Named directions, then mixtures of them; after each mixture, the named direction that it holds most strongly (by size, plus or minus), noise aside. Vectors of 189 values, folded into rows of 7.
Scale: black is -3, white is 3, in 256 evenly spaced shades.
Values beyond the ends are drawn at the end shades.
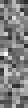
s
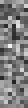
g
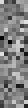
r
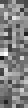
s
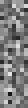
g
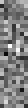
g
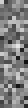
r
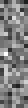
s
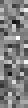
g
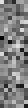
r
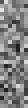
g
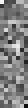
r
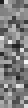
r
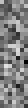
g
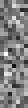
s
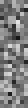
g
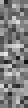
s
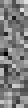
s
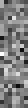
s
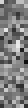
r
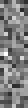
s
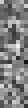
g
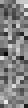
g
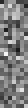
g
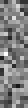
s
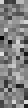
r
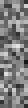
s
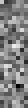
r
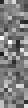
r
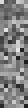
r
